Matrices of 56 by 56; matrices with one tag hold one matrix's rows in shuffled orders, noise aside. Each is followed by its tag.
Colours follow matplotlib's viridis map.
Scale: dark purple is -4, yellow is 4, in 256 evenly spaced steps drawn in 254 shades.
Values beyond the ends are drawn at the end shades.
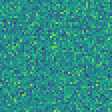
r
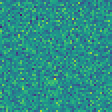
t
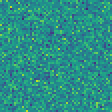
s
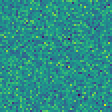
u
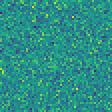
t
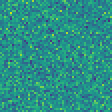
s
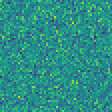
t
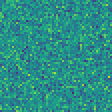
u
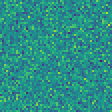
u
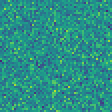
r
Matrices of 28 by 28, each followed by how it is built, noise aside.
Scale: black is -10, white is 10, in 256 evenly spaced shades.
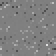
sparse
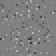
sparse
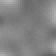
smooth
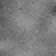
smooth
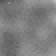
smooth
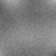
smooth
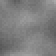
smooth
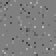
sparse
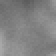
smooth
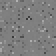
sparse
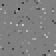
sparse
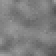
smooth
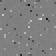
sparse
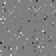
sparse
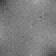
smooth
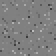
sparse
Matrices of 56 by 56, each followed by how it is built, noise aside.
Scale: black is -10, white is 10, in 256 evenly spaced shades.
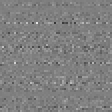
uneven rows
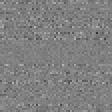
uneven rows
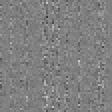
uneven columns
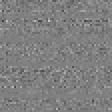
uneven rows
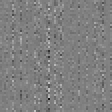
uneven columns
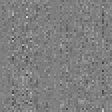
uneven columns
